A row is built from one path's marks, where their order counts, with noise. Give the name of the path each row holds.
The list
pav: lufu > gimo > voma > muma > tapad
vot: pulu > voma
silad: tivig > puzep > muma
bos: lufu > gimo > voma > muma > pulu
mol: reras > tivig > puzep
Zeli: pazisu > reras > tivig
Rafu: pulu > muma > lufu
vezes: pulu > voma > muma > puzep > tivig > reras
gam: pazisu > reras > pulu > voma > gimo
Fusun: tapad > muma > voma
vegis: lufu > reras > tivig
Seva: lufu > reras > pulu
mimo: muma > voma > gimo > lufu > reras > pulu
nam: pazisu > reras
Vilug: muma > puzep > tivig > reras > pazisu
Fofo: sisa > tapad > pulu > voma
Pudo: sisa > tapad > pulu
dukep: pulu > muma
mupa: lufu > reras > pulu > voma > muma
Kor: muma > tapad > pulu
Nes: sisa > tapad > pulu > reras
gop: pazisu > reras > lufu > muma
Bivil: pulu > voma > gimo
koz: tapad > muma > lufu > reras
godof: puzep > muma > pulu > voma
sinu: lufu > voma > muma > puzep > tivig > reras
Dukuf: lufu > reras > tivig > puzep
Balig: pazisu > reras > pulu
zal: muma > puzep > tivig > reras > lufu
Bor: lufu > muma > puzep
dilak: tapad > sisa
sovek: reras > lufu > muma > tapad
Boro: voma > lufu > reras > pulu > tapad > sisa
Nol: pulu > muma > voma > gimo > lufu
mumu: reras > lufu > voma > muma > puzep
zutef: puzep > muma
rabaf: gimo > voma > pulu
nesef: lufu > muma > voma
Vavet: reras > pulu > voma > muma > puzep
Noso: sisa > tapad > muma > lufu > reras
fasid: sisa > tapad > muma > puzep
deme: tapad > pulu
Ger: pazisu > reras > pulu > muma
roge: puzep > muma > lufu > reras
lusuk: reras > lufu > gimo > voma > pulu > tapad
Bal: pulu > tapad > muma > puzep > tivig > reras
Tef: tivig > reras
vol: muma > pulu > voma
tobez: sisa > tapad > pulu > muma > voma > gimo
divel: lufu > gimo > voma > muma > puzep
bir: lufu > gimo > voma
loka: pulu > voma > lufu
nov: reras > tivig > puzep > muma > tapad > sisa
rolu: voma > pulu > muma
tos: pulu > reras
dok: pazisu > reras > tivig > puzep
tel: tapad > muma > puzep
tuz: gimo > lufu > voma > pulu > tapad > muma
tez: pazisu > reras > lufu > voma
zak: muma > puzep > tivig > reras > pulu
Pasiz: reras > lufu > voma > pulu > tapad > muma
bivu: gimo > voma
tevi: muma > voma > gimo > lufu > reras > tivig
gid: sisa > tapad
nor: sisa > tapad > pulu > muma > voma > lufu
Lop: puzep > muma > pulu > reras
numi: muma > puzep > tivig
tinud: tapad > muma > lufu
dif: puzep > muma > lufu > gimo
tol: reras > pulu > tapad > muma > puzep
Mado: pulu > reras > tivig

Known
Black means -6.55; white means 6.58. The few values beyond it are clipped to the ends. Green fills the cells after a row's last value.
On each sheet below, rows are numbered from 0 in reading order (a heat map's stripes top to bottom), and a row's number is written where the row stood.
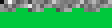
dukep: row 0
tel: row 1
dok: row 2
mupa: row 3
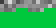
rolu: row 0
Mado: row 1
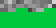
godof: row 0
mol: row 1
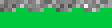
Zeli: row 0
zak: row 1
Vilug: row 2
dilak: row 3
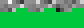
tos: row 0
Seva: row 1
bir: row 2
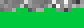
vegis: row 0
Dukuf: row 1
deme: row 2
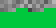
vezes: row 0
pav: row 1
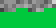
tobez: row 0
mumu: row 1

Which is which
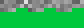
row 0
roge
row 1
nov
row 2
Boro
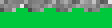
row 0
Tef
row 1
tevi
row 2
mimo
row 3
loka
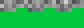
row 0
tol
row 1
tuz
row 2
vol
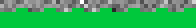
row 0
Pasiz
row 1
lusuk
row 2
Bor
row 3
fasid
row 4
gam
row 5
gop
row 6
nesef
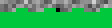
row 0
tez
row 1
Vavet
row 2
Bivil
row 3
Balig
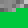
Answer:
sinu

